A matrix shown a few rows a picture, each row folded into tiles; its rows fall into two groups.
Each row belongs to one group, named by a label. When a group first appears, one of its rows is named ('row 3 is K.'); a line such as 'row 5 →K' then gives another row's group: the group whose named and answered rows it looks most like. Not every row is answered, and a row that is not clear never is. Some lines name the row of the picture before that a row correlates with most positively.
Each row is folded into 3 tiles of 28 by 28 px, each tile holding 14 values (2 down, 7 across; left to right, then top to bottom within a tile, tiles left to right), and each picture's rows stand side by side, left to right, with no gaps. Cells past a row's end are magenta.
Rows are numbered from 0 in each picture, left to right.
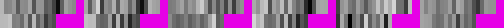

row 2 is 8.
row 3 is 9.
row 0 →9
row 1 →9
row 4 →8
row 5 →9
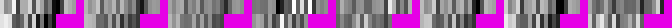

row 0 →9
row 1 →9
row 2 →9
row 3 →8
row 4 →8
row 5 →9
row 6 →9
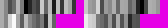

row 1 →9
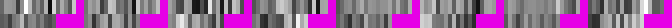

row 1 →8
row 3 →8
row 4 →8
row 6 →8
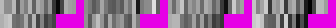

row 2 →9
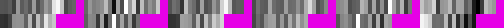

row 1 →8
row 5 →9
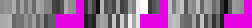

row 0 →9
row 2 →9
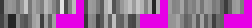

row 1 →8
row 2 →9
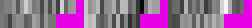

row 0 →8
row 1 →9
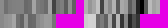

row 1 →9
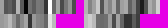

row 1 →9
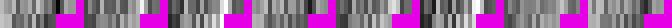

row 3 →9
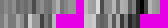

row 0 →8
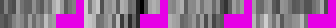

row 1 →9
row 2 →9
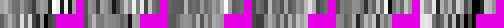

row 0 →8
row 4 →8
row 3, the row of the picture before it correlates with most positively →0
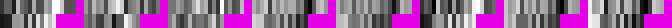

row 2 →8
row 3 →9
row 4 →9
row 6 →9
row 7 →9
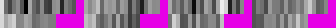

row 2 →8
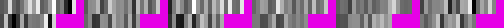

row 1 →8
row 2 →8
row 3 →8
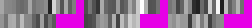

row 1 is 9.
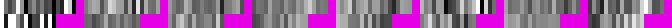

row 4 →9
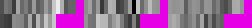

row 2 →9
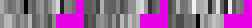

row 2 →8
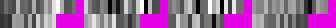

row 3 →9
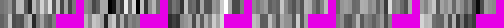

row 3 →8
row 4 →8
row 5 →9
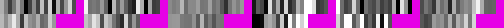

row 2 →9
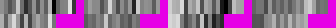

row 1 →8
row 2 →9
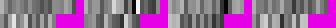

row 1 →8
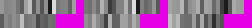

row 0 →8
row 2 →9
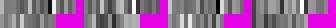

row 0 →8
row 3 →8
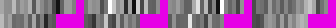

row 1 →8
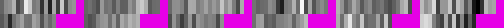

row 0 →8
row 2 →8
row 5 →9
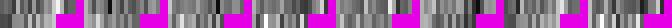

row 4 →8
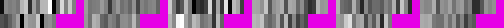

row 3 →9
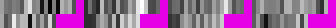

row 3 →8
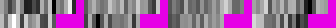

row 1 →8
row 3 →9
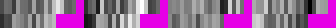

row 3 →9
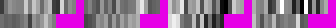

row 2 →9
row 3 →8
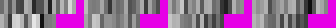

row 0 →8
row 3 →9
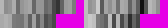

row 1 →9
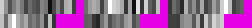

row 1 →8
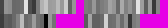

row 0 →8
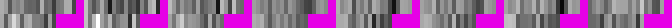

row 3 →9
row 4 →9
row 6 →9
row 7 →8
